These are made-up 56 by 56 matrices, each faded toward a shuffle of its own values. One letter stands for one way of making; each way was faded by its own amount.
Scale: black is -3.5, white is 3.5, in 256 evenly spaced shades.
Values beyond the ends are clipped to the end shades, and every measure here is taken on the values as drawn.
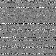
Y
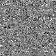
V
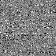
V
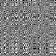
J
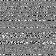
Y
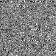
V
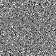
V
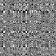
J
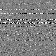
Y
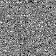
V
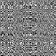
J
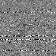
Y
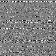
Y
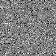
V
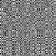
J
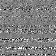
Y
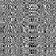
J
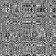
J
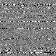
Y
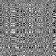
J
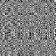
J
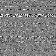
Y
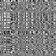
J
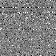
V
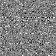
V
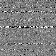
Y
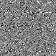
V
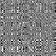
J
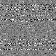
Y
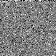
V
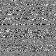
Y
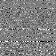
Y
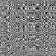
J
